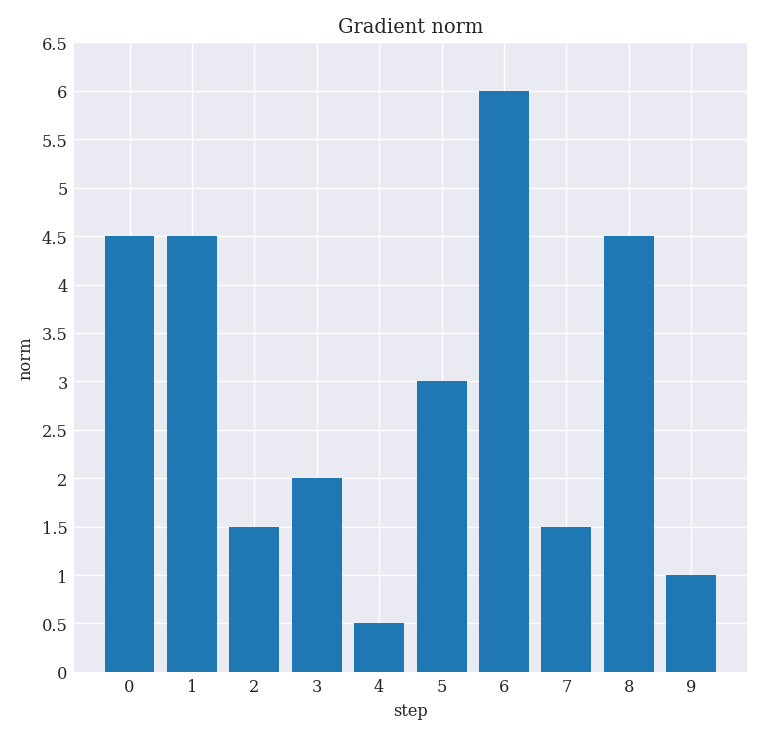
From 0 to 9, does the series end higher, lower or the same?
lower
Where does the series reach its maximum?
6
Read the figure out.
Title: Gradient norm
x-axis: step, ticks 0 1 2 3 4 5 6 7 8 9
y-axis: norm, ticks 0 0.5 1 1.5 2 2.5 3 3.5 4 4.5 5 5.5 6 6.5
Values:
4.5 4.5 1.5 2 0.5 3 6 1.5 4.5 1
